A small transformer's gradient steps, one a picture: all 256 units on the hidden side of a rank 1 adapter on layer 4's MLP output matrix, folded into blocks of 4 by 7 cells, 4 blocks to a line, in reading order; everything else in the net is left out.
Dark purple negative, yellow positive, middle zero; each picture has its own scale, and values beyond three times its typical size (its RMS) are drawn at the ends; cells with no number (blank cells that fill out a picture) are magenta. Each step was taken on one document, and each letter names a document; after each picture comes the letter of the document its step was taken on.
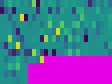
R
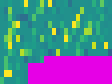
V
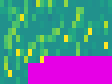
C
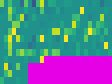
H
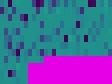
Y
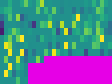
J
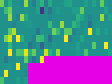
V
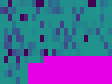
R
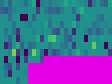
R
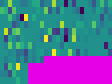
Y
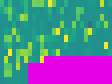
C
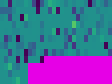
R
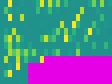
Y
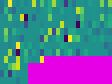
Y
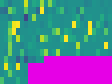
H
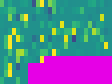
H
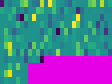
C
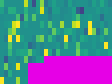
H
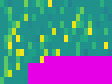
V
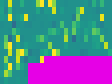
H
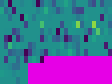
Y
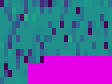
C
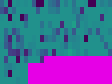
R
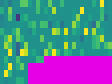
J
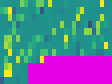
H
